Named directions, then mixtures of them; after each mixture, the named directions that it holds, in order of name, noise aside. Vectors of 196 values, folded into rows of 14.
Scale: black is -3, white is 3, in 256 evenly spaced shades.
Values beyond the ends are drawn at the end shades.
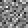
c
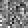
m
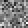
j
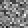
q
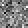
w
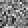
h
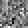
h, m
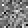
h, q, w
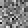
c, m, q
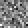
h, j, m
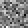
q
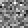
j, q, w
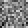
c, h, j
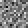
c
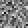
h, j, w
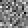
c, j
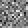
c, h, w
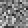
h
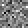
h, w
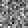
h, m, w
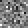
c, j, m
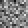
c, q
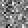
w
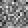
c, h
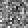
m
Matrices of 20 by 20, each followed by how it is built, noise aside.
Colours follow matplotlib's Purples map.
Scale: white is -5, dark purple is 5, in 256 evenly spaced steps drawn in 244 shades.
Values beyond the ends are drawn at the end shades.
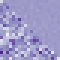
lower triangular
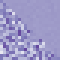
lower triangular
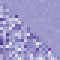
lower triangular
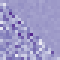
lower triangular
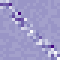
banded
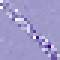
banded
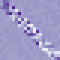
banded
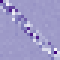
banded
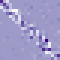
banded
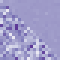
lower triangular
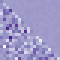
lower triangular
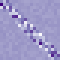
banded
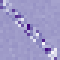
banded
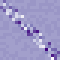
banded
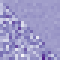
lower triangular
